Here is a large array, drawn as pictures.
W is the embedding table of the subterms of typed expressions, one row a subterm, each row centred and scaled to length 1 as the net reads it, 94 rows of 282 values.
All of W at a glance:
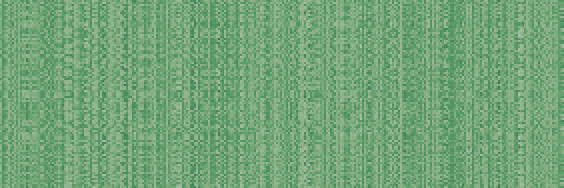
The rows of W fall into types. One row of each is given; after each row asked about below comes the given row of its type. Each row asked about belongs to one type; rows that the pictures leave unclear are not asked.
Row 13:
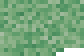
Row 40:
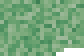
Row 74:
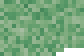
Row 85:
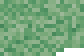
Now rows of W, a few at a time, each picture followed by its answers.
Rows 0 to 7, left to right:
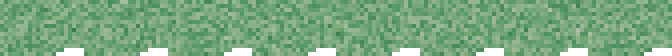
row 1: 74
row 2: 13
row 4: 74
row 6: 74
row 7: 13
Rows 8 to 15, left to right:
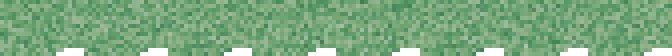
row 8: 74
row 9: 85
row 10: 13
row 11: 74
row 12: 13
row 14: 40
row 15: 40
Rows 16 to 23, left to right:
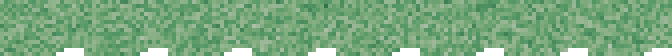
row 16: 85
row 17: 13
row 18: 40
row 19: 13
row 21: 13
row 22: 74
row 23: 40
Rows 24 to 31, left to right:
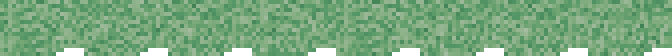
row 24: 13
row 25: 85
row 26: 74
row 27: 13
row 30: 74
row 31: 74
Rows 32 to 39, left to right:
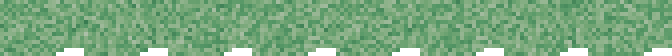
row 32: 85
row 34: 40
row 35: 40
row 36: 85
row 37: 40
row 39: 13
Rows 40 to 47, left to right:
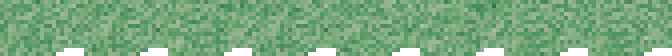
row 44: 85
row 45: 13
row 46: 13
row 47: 13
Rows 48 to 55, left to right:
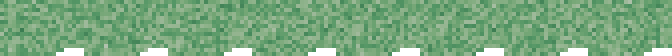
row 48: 13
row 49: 40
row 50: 13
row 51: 85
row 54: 40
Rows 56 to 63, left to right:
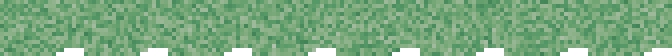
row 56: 85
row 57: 74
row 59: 40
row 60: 13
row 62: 13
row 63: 40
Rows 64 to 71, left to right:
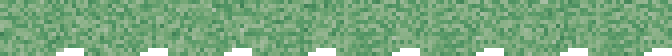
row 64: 74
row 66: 74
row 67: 13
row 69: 13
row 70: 74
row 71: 13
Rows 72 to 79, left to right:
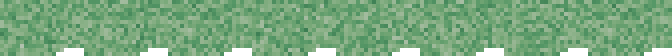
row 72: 40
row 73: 74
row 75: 74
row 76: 40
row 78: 13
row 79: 74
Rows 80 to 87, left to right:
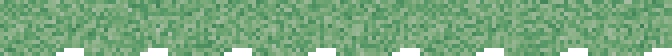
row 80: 85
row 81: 74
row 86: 13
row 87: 74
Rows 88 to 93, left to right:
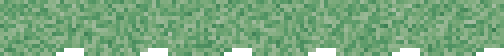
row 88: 85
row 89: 74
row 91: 74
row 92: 40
